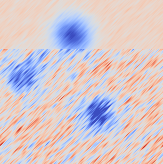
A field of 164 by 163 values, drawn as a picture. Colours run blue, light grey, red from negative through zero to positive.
On average the colour sits 50% of the way up the scale. The values are skewed, with a long tail toward low values. No row or column stands out. There are three dips. The halves do not mirror each other. The top part is calmer, up to a seam about 30% of the way down.
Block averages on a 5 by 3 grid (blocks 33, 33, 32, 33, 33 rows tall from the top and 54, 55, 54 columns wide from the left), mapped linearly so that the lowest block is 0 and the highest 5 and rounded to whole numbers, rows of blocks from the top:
525 | 315 | 045 | 504 | 545
